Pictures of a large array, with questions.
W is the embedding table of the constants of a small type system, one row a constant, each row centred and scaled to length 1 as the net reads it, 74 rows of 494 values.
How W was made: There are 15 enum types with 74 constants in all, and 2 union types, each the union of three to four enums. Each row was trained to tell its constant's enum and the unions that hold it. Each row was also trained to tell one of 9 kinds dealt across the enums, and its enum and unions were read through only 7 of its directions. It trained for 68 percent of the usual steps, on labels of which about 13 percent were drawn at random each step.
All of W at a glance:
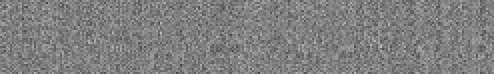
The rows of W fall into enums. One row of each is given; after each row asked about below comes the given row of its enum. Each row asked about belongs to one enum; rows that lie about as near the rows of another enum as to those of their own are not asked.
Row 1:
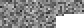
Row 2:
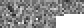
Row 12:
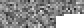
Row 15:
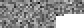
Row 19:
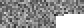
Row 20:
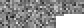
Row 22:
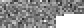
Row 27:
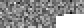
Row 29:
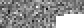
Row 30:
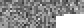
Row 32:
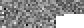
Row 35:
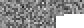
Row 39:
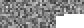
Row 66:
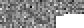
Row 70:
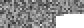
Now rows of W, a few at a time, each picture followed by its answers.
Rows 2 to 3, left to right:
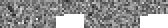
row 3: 12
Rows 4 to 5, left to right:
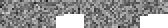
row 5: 35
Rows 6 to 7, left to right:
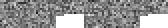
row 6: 12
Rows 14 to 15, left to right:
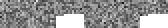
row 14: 35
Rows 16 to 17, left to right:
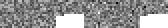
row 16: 1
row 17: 70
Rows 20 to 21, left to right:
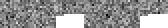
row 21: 1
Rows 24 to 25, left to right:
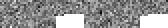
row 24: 35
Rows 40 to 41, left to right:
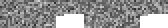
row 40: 29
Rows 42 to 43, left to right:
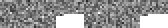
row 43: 29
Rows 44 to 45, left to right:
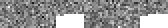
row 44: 30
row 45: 1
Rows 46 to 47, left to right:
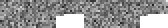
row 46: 20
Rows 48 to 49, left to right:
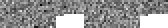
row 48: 35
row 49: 20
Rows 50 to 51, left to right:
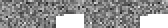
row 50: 30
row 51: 30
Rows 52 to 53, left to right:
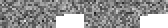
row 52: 29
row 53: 30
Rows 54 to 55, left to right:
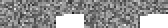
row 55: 66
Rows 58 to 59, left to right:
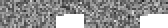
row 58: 2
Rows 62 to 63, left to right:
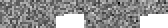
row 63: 1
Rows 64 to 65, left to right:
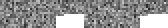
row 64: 2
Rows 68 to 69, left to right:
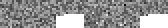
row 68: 32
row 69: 15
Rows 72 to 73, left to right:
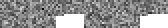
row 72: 12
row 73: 12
